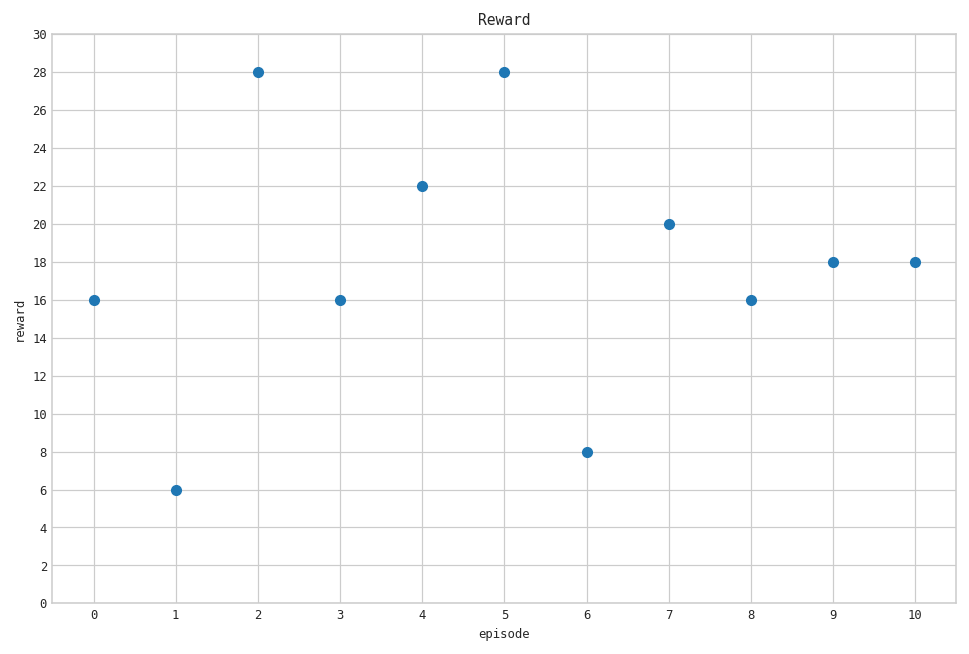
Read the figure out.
Title: Reward
x-axis: episode, ticks 0 1 2 3 4 5 6 7 8 9 10
y-axis: reward, ticks 0 2 4 6 8 10 12 14 16 18 20 22 24 26 28 30
Values:
16 6 28 16 22 28 8 20 16 18 18
